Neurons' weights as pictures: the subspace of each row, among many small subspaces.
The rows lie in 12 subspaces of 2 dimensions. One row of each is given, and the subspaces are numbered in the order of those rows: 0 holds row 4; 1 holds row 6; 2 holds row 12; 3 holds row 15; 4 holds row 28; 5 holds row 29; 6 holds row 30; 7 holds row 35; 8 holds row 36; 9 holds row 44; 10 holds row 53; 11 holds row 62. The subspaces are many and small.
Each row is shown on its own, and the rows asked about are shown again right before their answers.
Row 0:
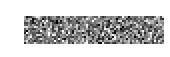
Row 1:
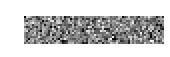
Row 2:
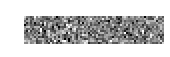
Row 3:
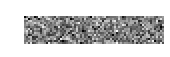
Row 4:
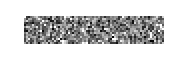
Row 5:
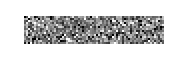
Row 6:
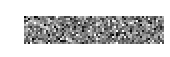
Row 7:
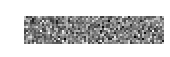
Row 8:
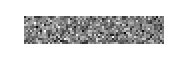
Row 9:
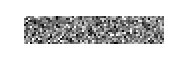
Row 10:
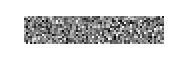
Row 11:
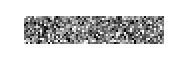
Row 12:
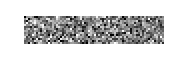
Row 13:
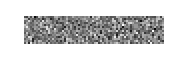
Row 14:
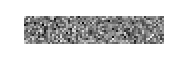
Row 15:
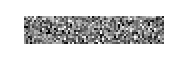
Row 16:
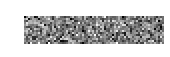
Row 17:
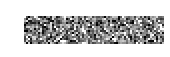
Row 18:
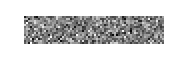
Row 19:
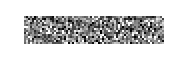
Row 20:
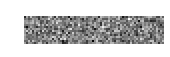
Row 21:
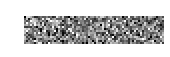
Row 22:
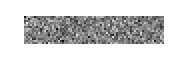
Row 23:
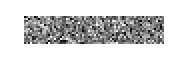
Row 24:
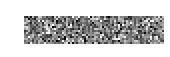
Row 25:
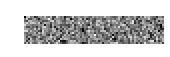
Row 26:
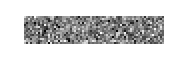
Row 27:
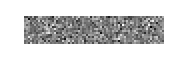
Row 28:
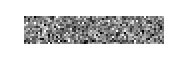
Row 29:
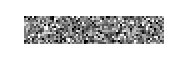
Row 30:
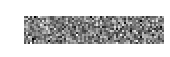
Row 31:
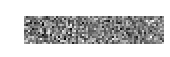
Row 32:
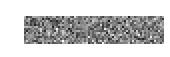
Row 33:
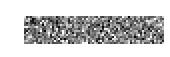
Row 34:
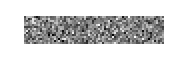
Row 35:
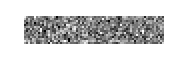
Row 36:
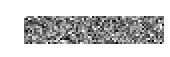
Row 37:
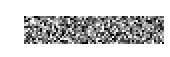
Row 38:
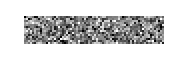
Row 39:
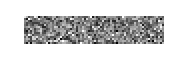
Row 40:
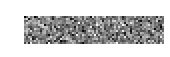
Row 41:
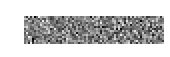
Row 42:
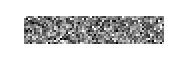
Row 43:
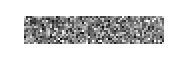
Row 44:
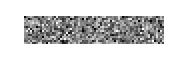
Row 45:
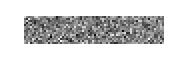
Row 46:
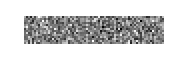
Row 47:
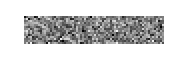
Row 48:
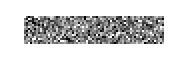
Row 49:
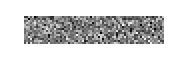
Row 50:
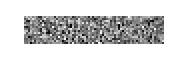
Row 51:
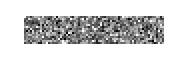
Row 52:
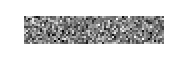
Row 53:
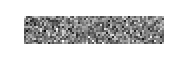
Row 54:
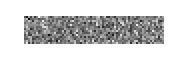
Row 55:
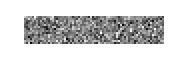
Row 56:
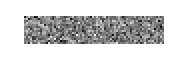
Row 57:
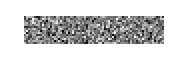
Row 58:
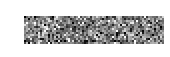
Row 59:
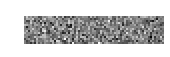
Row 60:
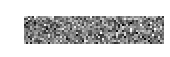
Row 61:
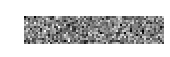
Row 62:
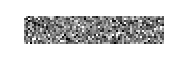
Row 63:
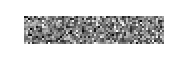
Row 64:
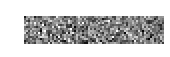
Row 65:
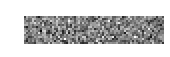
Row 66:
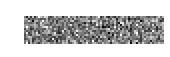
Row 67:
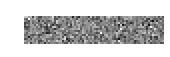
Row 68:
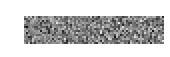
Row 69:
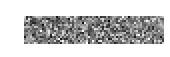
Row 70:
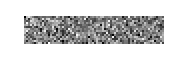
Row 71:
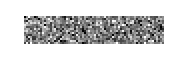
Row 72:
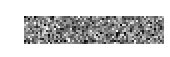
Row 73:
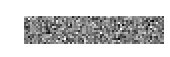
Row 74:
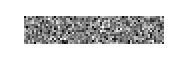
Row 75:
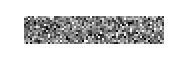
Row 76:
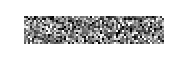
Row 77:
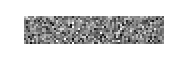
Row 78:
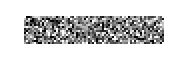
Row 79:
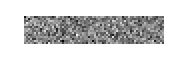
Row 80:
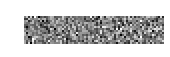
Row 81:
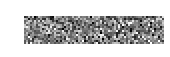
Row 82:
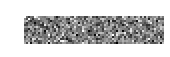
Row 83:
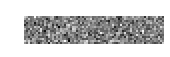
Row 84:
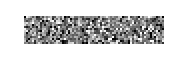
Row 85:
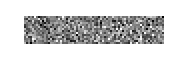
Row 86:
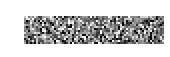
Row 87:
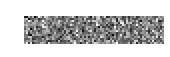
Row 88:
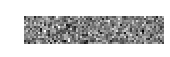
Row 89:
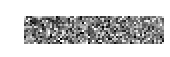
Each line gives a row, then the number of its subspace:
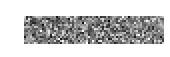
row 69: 2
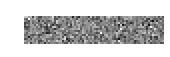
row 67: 5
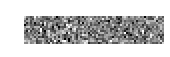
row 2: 7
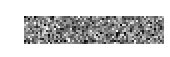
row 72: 4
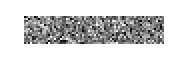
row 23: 6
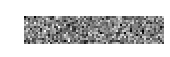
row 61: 7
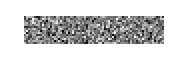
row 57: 11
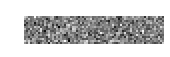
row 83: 7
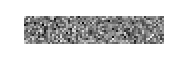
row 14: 5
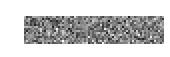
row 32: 10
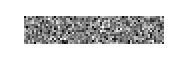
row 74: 8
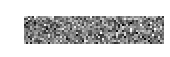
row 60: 3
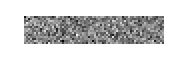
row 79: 10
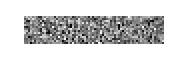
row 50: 4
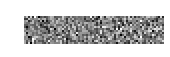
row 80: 6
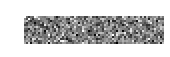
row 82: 1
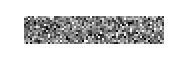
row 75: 3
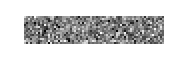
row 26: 4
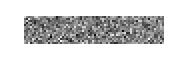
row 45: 2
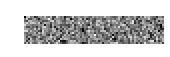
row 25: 0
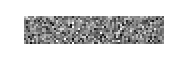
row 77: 7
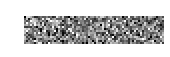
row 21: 10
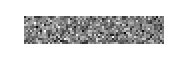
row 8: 3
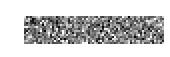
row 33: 1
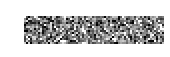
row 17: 0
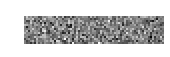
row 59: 7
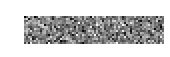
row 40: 6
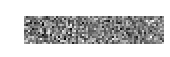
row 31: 5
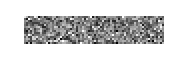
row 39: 8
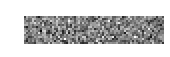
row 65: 3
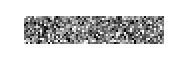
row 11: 4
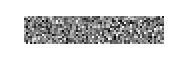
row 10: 11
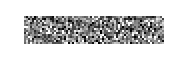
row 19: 3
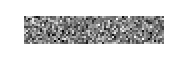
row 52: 11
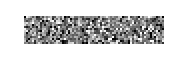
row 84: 0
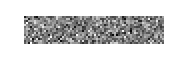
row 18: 2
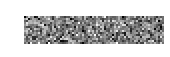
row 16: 6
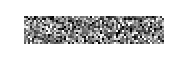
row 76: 3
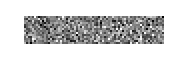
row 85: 0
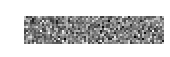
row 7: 1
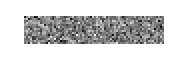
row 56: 6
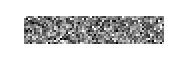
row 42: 8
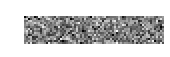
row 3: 8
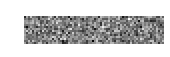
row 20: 9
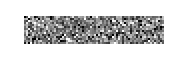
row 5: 11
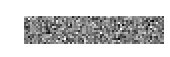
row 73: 5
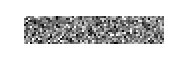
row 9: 2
